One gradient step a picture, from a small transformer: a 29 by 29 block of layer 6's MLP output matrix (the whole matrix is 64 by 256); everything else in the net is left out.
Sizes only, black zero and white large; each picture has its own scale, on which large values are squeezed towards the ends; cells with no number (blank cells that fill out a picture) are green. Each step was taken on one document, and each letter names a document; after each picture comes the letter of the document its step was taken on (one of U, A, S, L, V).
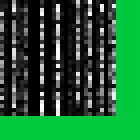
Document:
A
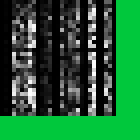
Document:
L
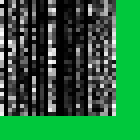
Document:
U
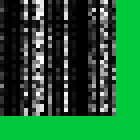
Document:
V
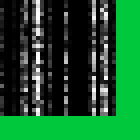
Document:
V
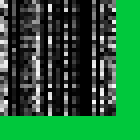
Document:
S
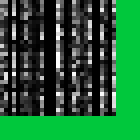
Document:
A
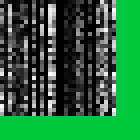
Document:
U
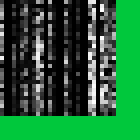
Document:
V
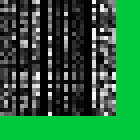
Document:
S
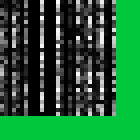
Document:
A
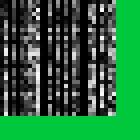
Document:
S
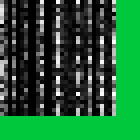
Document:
A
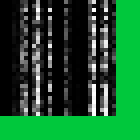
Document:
V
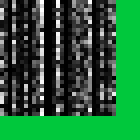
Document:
A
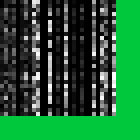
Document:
S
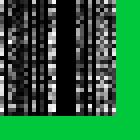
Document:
U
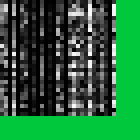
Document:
A
